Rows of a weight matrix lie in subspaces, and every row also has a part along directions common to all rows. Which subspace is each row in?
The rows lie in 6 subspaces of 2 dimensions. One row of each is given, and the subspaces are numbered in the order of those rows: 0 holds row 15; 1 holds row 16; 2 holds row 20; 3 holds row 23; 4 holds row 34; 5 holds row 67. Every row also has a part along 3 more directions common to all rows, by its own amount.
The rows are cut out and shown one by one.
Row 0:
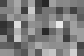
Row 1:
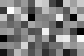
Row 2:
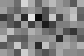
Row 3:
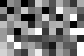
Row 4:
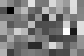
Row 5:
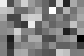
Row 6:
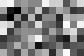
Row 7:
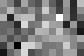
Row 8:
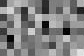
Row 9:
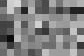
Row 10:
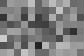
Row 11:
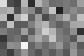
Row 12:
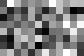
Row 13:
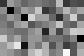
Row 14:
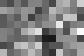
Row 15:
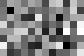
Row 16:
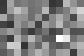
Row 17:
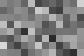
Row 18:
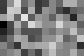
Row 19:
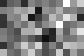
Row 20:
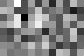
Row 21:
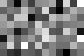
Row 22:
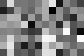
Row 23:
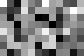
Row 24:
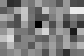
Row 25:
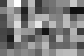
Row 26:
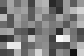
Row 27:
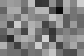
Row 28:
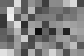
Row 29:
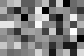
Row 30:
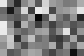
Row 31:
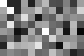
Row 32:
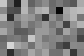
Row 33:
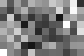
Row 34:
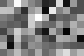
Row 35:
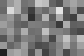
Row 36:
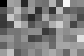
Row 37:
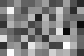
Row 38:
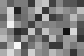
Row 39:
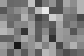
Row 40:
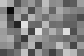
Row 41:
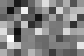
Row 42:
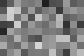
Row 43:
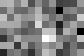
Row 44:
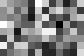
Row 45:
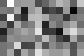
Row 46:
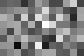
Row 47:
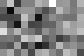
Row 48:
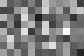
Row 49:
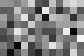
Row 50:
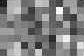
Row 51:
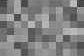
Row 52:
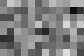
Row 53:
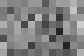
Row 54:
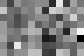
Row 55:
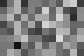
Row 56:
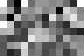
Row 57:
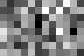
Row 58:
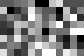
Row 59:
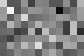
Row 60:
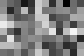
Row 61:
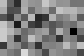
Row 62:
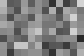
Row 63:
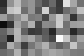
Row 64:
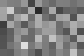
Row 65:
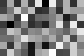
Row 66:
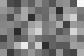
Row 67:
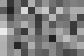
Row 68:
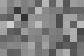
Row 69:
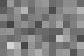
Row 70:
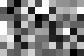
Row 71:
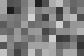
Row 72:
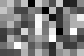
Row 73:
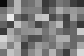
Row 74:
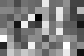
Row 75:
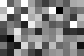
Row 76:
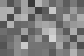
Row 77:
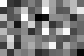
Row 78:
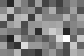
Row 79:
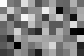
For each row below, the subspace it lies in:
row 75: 4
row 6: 2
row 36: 4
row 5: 4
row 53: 0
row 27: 5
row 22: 4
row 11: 5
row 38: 0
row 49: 0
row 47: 2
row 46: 3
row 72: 5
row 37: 0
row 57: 5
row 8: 3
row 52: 2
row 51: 3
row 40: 0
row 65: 2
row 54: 4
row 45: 5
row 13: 1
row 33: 0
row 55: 3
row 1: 1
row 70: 5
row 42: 2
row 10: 3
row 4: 0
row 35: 1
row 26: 1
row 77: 3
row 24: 2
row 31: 0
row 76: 5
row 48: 3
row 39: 5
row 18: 3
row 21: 4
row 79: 4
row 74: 0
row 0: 1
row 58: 1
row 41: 4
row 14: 4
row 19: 4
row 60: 3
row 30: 5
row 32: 1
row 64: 5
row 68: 2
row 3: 4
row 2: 3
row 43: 4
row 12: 2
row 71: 1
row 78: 5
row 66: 4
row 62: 4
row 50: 1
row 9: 2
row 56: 3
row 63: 1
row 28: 0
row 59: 0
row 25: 2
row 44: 1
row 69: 1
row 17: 5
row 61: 3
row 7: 0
